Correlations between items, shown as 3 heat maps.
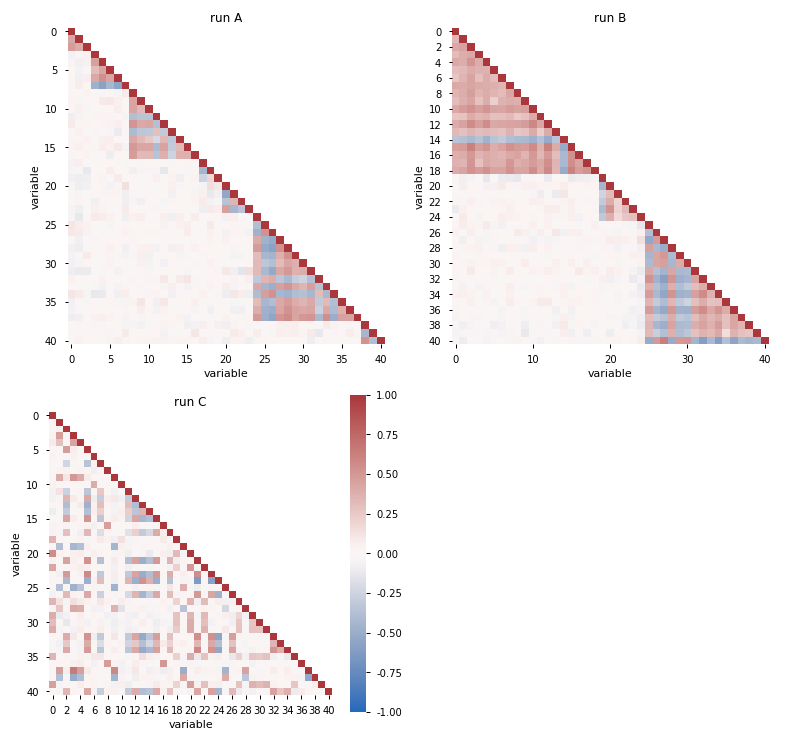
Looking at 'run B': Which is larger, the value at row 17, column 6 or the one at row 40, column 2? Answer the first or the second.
the first
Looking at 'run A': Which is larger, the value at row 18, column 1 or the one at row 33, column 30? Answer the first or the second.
the second
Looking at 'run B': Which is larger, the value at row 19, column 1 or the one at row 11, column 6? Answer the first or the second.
the second
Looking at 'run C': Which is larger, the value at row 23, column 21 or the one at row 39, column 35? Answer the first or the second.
the first
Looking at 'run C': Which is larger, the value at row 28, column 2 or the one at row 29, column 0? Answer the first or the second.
the second
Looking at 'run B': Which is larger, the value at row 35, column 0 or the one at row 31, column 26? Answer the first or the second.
the first
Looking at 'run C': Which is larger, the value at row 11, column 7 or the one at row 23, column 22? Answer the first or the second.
the first
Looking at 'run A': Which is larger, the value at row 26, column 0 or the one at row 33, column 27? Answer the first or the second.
the second
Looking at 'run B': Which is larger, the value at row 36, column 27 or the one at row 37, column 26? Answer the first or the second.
the second
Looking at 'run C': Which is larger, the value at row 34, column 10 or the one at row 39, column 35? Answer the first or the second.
the second
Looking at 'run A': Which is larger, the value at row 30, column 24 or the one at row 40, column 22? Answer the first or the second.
the first
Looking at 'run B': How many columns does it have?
41
